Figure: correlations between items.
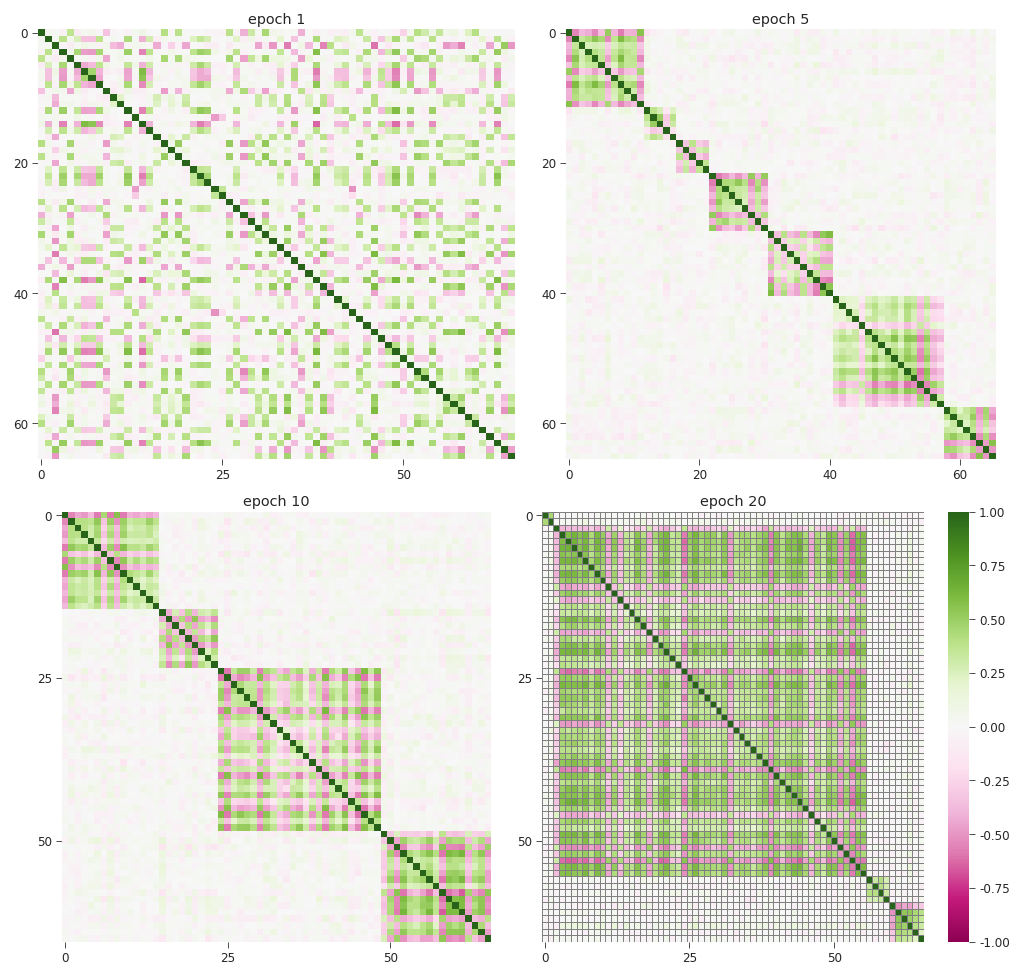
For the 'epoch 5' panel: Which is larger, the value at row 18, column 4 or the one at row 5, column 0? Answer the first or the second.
the first
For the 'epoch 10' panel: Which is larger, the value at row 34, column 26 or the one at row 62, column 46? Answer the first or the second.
the second
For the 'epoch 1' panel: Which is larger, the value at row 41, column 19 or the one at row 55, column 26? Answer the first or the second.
the second
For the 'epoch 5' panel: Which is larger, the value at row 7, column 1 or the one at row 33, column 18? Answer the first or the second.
the first
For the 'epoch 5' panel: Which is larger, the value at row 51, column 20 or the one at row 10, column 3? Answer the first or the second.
the second
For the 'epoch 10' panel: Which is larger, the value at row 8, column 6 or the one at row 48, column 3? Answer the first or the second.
the first
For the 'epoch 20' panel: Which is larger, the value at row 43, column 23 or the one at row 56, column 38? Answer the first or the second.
the first
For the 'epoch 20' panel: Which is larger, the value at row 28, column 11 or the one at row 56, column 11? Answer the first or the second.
the second
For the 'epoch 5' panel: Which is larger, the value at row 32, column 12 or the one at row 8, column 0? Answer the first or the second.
the first
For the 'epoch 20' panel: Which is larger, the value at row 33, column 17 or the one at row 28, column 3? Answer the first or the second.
the second
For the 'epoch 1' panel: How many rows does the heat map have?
66
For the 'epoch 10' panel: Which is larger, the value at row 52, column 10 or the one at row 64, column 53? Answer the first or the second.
the second
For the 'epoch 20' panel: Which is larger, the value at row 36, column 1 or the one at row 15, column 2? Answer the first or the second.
the first
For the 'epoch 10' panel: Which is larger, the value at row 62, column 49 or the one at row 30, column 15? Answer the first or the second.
the first
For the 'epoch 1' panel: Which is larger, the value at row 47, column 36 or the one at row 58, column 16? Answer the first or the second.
the second
